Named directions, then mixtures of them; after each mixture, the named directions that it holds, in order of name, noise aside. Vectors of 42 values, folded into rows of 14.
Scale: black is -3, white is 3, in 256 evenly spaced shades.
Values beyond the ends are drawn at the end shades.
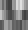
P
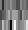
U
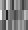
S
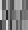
P, S, U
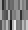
P, S, U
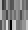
P, S, U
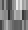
P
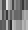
S, U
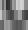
P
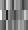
S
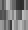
P, S, U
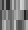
P, S, U
